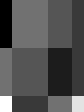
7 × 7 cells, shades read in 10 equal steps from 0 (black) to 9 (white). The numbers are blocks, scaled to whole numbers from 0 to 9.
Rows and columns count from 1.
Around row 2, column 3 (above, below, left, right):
4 4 4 4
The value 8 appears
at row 7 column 7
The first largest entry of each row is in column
2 2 2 1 1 1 1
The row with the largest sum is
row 7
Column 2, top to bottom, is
4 4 4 3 3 3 2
